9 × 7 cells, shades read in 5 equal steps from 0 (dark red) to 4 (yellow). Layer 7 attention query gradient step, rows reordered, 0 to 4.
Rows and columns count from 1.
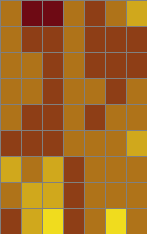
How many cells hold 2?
30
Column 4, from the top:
2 2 2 2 2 2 1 1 1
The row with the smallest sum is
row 2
